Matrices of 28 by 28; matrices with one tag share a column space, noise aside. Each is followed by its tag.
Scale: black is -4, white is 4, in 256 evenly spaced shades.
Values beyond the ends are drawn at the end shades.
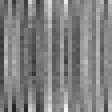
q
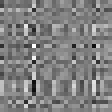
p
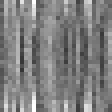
q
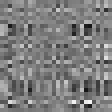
p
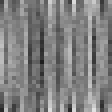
q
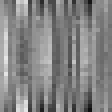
q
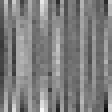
q
